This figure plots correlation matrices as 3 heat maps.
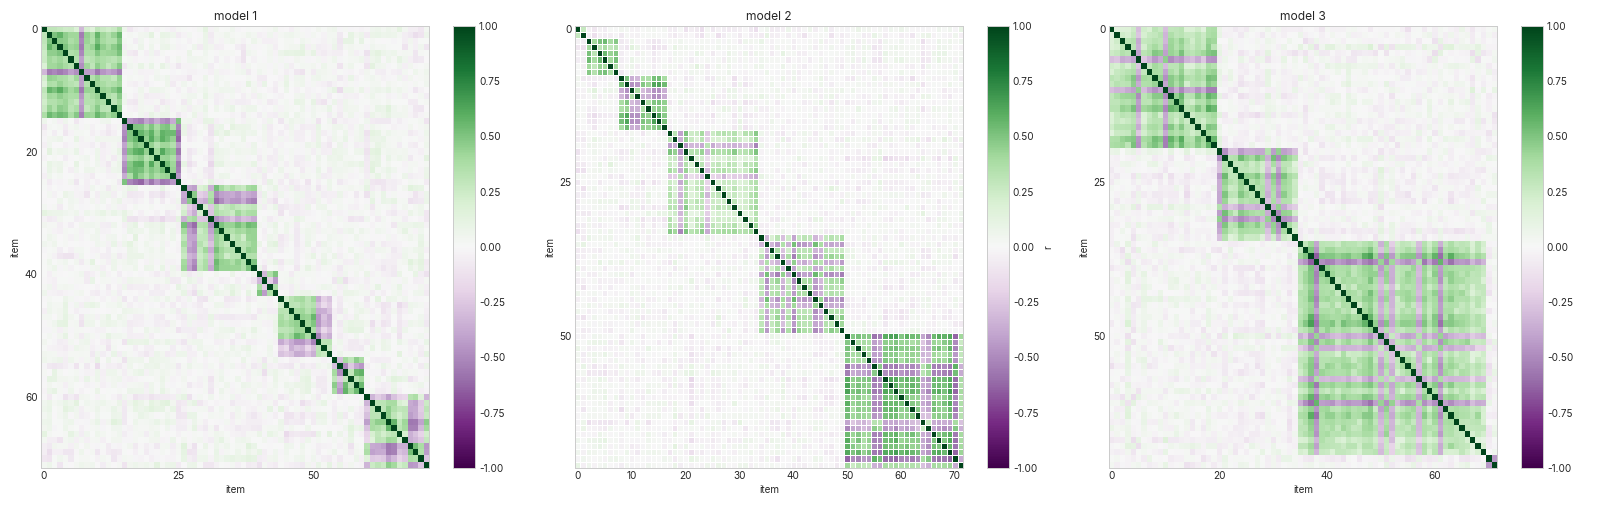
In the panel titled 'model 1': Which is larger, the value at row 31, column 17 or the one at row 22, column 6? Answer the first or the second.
the second
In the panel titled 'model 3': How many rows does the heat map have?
72
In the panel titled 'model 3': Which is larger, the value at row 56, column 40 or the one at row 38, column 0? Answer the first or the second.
the first
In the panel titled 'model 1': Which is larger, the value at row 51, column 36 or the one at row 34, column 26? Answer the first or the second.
the second
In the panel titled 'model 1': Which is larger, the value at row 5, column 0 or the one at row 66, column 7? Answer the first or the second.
the first
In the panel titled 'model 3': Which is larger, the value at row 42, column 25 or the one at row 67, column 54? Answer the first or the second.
the second
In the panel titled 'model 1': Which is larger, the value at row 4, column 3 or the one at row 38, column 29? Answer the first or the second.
the first
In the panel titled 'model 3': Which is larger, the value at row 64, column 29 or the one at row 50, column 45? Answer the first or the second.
the first
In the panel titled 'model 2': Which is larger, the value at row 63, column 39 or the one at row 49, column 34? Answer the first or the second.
the second
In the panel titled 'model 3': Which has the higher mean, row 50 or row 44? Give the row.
44
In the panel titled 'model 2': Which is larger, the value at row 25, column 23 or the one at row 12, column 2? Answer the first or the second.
the first
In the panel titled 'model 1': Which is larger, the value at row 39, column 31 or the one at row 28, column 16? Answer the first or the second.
the second
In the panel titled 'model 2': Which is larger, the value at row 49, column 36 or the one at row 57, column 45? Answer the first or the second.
the first
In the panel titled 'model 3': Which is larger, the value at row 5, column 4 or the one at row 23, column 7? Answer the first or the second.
the second
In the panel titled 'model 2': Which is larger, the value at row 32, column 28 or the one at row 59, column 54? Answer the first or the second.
the second
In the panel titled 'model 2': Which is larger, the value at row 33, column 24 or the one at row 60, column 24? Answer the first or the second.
the second
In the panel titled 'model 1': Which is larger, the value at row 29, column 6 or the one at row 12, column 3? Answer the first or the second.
the second
